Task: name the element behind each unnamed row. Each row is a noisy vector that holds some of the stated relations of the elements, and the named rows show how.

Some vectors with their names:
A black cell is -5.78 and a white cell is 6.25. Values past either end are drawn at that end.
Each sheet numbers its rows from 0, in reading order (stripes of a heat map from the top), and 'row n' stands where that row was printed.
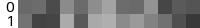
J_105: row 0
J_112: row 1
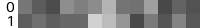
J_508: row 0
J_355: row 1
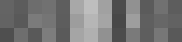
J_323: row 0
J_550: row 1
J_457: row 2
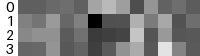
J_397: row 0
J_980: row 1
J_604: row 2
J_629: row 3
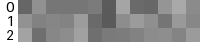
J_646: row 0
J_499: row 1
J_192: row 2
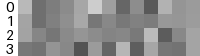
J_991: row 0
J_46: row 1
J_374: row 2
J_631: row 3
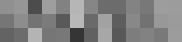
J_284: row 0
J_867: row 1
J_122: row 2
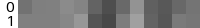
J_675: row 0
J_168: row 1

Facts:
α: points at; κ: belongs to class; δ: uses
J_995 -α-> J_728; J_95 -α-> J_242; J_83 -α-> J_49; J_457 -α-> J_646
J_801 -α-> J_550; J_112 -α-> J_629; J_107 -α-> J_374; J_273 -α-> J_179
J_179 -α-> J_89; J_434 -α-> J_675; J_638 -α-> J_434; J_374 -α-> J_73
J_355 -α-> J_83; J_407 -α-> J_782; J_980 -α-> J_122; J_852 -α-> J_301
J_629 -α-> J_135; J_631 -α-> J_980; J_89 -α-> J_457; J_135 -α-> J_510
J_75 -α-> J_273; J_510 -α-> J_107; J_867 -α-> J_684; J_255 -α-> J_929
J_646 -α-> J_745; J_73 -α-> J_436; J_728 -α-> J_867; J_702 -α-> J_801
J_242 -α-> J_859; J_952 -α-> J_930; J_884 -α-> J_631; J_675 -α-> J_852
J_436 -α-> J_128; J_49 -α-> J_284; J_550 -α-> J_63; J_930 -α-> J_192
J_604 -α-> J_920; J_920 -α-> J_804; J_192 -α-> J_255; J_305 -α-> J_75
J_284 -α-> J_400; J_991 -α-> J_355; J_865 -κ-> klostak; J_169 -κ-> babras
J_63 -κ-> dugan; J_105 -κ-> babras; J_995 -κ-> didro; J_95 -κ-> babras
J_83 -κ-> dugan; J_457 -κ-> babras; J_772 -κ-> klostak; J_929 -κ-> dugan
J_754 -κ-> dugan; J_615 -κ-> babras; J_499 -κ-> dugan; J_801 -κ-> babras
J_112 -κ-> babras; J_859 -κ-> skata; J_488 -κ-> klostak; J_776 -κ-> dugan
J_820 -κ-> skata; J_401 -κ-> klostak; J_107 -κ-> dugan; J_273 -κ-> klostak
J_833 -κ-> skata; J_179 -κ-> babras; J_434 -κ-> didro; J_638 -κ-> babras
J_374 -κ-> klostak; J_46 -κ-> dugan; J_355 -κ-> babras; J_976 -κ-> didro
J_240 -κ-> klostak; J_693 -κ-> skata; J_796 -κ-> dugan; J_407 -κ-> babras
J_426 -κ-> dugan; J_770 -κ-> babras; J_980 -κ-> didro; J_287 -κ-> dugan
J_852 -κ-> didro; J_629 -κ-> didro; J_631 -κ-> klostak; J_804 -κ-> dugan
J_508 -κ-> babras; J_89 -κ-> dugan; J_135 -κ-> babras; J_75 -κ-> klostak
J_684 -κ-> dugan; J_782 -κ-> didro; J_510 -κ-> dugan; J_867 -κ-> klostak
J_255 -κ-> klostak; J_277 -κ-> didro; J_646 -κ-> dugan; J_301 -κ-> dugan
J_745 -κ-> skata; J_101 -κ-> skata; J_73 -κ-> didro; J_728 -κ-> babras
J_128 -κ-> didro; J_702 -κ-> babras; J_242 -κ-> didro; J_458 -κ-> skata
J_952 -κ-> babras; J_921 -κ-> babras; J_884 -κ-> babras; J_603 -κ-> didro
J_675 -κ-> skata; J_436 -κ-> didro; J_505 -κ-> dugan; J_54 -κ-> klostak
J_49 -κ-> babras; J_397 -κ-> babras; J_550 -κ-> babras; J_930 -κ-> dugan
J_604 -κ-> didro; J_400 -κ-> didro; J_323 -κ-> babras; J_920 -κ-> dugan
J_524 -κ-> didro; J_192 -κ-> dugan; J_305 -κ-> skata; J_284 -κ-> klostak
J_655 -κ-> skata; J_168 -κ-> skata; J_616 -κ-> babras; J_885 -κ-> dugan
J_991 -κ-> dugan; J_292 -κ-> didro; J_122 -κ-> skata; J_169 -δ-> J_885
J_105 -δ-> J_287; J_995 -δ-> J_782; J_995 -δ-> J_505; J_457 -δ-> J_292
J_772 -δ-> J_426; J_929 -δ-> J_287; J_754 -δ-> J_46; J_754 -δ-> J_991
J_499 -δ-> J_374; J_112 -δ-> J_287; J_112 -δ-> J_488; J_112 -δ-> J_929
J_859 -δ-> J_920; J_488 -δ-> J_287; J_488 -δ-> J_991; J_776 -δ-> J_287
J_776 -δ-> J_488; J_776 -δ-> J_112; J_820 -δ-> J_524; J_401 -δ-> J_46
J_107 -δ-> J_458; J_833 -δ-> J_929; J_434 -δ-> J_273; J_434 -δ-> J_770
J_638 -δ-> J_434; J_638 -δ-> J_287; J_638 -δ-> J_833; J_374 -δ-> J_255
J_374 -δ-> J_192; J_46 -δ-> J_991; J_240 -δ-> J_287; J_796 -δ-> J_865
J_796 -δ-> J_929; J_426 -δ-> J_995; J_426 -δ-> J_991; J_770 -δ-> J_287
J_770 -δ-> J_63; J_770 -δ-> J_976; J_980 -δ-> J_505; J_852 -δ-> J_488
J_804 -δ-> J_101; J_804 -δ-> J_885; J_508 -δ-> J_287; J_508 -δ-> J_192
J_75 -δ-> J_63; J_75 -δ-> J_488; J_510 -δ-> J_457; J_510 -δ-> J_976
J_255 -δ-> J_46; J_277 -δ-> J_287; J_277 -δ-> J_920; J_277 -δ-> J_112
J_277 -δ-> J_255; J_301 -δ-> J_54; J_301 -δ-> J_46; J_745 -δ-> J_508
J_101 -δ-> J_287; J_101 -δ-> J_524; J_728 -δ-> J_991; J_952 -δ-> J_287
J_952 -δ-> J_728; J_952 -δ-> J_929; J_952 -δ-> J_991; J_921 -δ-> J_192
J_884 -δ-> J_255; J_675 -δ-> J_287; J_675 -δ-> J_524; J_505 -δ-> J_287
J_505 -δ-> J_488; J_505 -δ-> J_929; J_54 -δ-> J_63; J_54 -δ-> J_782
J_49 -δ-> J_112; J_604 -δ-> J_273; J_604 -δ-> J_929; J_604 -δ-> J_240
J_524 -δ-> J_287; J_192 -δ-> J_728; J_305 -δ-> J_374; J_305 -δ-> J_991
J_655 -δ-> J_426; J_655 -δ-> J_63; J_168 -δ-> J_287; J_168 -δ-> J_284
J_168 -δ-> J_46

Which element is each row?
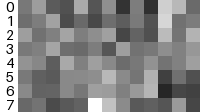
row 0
J_782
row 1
J_292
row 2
J_287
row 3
J_930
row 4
J_488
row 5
J_921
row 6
J_952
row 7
J_407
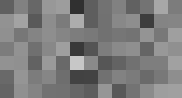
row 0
J_745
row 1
J_75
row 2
J_920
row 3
J_301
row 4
J_273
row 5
J_804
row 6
J_684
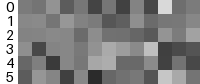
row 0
J_976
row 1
J_505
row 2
J_885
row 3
J_884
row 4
J_49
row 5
J_400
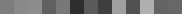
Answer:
J_434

